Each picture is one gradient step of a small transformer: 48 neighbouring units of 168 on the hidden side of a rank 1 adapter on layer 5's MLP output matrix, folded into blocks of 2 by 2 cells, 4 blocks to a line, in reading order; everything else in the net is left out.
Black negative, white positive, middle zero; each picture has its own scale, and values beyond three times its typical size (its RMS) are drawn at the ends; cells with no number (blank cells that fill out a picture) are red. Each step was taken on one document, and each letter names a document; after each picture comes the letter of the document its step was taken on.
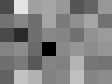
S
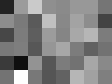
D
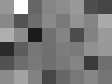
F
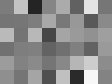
F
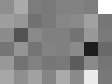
S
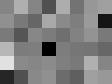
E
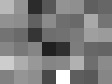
D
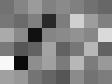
D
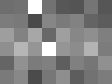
E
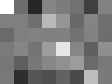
D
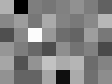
F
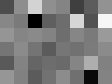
E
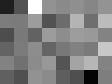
F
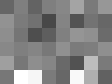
E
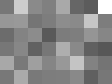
S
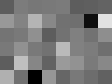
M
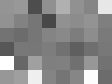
S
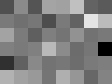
E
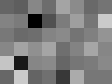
D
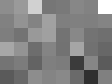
S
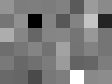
M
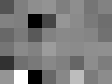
D
